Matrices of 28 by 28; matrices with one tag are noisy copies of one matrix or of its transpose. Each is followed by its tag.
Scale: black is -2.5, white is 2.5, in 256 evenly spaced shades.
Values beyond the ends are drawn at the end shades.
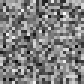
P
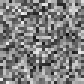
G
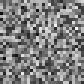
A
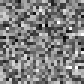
P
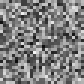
G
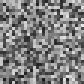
P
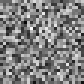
A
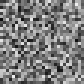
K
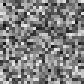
P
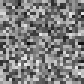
P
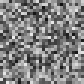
G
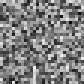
P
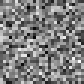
A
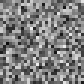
A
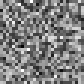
G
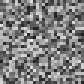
A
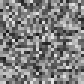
G
